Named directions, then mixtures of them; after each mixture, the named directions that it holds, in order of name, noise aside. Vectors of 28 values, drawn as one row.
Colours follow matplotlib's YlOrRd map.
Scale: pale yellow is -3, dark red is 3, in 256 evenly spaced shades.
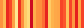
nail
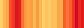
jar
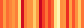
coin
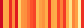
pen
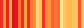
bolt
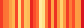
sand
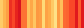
jar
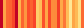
bolt, pen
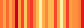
bolt, jar, sand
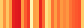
jar, nail, sand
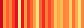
bolt, coin, pen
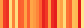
bolt, jar, pen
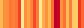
coin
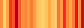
jar, pen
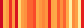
pen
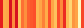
pen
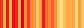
bolt, coin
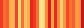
sand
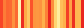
coin, sand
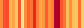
coin, jar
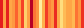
bolt, nail, sand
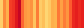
jar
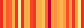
coin, pen, sand
